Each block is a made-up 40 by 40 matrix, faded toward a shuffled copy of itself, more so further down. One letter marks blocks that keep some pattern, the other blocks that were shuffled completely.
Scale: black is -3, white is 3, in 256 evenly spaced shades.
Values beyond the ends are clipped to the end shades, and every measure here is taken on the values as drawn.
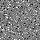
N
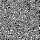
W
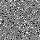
N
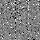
W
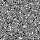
N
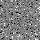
W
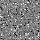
W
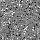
N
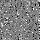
W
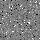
N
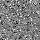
N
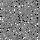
W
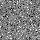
N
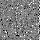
W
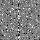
W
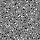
N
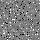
N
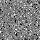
W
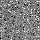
W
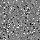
W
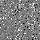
W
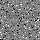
N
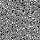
W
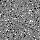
N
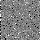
W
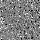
W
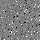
N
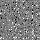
W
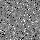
N
